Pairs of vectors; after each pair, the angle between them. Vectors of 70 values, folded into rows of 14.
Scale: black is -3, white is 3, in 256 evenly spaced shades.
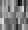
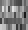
partly aligned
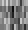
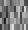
partly opposed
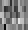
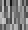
partly aligned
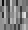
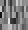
partly opposed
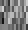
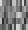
orthogonal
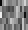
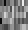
orthogonal
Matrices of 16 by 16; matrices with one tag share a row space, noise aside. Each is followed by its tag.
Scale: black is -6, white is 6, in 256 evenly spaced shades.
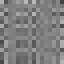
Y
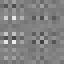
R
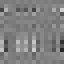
Y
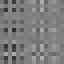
R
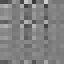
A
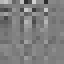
A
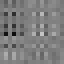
R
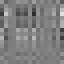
Y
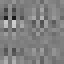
R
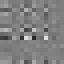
A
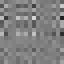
Y
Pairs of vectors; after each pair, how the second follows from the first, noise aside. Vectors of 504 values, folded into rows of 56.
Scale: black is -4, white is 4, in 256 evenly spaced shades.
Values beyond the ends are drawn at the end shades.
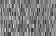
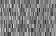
copied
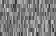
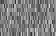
sign-scrambled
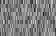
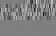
partly zeroed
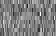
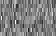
reversed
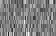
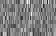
reversed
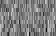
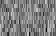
copied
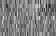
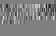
partly zeroed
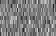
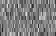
reversed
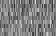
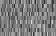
sign-scrambled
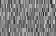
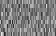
reversed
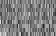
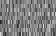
sign-scrambled
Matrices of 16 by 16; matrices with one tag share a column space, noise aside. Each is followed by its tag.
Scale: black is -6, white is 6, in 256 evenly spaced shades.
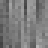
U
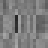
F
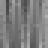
U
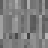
F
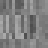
F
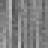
U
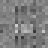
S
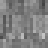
F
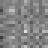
S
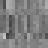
F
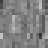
F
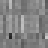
F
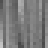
U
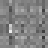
S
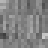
F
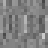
F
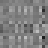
S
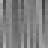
U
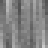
U
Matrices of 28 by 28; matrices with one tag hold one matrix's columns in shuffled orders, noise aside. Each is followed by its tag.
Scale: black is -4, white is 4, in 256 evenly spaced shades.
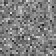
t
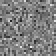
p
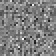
p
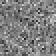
p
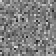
p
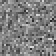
p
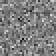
p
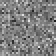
p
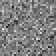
t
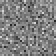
t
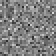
t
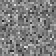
p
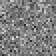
t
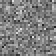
t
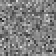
p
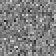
p
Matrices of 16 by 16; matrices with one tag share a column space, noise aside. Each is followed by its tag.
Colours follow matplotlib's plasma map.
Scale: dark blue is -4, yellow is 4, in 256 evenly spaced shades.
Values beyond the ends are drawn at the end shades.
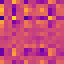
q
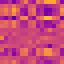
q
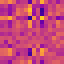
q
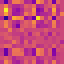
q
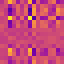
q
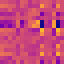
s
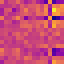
q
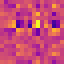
s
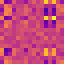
q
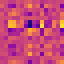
s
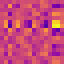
s
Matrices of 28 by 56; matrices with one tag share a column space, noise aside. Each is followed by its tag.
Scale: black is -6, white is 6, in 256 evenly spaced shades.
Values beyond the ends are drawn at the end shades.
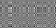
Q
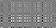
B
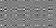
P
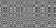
Q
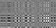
B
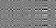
P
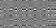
P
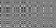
Q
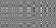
Q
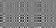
B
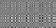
B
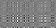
B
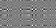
P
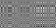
Q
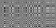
Q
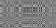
Q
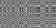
Q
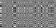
Q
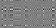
P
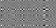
P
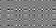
P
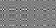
P
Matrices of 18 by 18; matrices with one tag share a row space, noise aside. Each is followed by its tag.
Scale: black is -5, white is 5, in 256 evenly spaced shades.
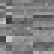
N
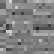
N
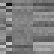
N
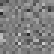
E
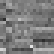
N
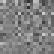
E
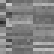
N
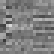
N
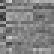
N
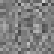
E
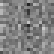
E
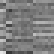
N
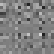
E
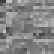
N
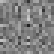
E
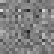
E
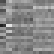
N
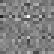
E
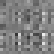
E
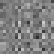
E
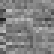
N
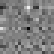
E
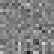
E
